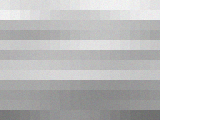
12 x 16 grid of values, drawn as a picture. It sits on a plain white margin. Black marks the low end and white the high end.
The field climbs toward the top. The bottom middle is the smoothest part. Overall the values sit about 70% of the way up the scale. Streaks run across, left to right.
